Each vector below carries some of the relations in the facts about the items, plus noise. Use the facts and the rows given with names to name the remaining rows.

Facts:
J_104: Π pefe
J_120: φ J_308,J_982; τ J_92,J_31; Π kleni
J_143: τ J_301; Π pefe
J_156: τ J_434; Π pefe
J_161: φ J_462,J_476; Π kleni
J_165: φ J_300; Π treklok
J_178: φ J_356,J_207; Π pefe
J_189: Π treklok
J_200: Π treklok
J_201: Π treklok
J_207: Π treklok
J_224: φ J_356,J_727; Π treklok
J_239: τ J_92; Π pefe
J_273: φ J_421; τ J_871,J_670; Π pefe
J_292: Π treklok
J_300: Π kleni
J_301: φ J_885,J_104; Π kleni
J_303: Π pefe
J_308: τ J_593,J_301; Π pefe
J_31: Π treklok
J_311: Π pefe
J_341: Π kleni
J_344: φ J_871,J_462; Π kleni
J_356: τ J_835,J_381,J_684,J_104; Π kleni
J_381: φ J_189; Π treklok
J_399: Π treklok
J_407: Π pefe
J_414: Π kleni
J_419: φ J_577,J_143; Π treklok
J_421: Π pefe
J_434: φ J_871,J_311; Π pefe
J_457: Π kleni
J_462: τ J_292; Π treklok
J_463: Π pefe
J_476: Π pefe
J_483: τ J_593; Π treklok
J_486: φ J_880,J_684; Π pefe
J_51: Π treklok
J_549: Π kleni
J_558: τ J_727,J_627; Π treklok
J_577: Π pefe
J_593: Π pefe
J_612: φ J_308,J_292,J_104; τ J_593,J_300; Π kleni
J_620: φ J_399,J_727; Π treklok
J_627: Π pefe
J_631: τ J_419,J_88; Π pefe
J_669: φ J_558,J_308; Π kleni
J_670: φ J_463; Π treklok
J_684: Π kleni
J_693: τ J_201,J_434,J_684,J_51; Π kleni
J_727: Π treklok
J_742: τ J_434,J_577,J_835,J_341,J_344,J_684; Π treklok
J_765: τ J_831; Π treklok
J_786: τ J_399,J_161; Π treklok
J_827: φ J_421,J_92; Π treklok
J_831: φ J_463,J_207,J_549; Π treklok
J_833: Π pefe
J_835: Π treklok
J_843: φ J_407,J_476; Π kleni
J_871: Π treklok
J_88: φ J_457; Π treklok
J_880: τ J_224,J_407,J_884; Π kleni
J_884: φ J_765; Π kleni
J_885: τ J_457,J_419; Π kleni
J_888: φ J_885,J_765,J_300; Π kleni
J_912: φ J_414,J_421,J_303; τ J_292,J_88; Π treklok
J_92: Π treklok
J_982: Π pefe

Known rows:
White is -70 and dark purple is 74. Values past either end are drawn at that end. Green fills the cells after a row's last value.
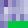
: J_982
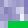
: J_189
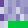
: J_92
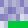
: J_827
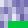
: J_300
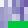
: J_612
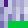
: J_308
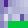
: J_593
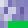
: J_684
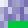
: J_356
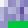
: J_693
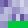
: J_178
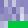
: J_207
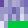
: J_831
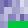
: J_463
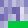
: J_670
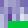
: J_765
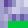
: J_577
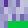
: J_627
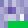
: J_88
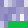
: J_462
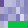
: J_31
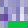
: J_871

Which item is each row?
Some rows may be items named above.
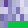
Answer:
J_273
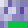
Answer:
J_684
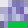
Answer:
J_885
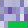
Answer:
J_419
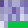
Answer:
J_831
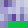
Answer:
J_156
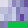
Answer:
J_884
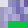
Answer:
J_549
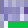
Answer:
J_399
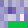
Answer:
J_88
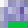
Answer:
J_693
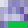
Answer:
J_457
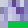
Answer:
J_161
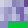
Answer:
J_888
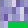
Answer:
J_727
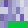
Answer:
J_273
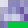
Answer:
J_457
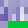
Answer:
J_871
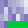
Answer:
J_631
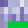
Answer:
J_239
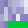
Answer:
J_631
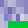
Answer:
J_165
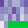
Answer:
J_831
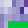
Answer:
J_120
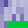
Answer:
J_486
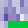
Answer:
J_742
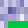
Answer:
J_912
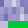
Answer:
J_620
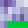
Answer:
J_434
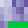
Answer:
J_669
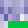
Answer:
J_786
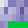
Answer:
J_341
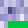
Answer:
J_912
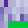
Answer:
J_143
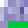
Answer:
J_693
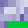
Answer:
J_407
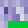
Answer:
J_381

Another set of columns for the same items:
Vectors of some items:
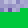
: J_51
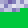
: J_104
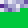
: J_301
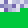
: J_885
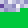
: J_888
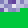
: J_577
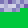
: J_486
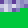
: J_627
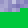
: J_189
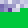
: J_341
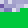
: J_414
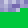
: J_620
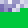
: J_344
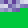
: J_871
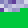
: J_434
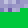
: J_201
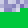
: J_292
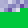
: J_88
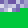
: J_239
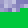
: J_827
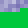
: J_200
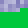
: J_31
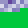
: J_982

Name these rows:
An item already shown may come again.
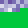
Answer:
J_239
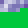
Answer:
J_727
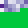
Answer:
J_300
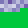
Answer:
J_486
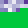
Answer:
J_765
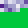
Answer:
J_301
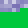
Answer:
J_742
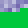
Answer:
J_827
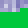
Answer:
J_92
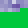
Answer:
J_207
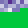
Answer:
J_463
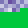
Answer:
J_178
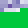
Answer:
J_161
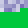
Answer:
J_292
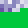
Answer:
J_344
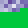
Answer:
J_593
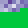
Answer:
J_593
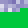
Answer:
J_631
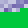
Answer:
J_912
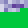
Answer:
J_462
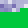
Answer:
J_693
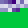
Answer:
J_273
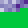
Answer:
J_483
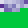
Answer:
J_612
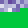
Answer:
J_239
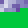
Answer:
J_558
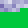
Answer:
J_120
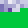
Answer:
J_684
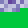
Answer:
J_156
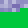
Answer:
J_742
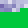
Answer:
J_693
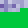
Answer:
J_549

